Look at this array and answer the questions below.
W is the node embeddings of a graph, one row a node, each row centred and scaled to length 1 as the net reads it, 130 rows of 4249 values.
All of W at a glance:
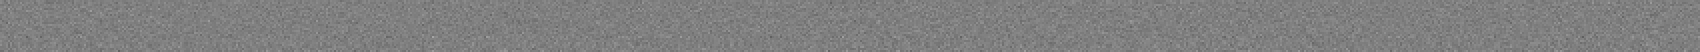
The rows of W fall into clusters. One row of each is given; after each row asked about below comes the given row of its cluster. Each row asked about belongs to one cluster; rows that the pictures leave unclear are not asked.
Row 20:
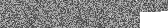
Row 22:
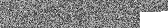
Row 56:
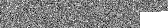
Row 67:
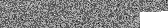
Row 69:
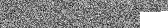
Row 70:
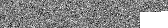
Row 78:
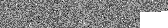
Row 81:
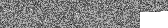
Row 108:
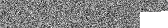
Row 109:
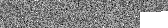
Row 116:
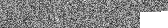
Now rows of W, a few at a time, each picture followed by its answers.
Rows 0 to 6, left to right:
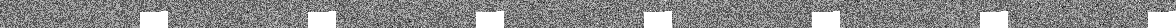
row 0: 109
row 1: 81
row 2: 69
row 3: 20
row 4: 22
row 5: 109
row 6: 69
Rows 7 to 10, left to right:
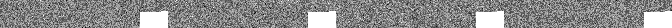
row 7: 109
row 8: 69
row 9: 20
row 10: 109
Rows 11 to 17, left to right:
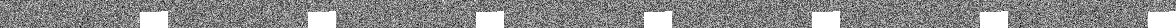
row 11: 67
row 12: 56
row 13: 116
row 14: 81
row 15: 108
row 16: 67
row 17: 108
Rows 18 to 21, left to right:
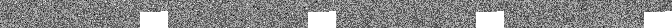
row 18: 69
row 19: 78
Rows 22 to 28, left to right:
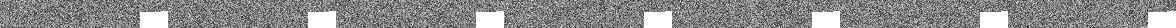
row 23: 20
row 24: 69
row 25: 116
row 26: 78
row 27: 70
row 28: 109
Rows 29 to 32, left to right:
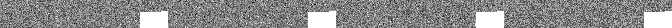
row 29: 116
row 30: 22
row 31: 108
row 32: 20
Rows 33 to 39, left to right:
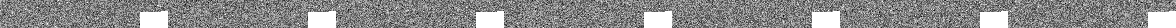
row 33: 108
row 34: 81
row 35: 70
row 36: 81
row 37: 20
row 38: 70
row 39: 56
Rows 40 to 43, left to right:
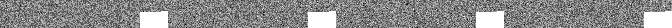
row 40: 67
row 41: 22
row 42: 20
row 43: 108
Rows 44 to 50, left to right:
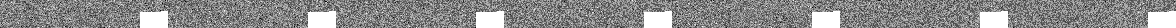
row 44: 20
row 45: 109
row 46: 81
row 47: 69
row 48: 78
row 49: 67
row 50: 109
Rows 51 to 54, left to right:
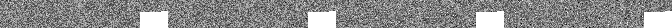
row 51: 78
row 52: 78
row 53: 70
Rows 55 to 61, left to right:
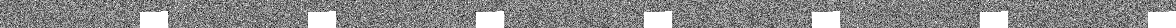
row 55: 109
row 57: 109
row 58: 20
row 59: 20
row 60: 22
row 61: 67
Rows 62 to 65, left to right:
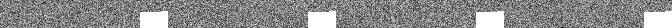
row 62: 81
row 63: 78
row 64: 116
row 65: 78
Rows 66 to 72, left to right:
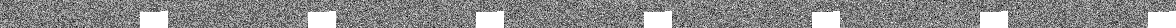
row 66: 69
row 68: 116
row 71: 109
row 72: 78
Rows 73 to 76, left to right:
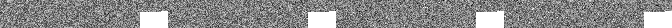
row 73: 56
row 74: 70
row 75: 116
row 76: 69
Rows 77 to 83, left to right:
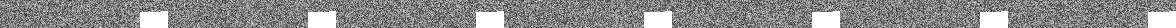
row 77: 67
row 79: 69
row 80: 109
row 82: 116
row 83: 67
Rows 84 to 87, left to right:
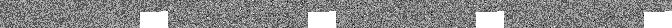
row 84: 109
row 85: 70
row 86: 22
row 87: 69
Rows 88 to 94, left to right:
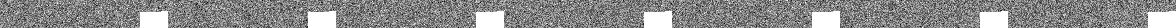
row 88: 56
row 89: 20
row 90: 56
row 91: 108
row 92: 56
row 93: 67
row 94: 56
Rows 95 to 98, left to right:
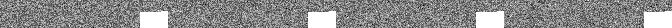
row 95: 67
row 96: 81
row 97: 81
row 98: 20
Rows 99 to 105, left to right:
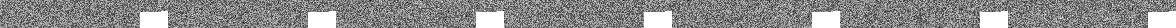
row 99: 108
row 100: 81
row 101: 69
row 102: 22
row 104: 20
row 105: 81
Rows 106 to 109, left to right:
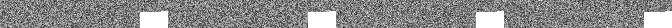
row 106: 108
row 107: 67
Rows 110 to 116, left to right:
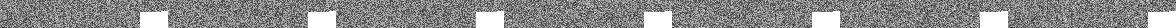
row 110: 116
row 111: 108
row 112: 108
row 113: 69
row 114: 81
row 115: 67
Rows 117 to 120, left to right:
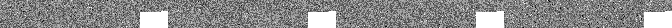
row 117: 116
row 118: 81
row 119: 69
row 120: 22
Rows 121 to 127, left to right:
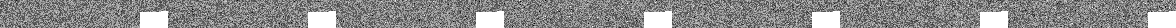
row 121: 109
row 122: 67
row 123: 109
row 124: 78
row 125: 81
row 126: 56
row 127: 67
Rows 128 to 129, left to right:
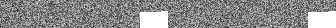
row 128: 67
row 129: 81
